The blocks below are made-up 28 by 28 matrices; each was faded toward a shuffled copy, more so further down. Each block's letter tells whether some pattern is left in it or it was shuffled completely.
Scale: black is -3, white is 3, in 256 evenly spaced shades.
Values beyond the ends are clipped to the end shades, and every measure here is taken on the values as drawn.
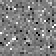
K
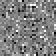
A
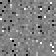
K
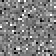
K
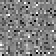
A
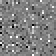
A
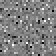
A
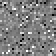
K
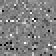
A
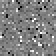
K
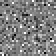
K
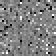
K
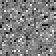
K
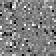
A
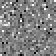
K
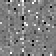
A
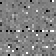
A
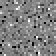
K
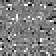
A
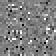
A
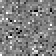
A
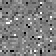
A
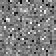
K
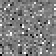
A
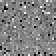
K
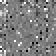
A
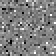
K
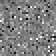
K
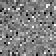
K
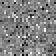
A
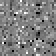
A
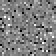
K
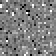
K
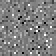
K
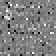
A
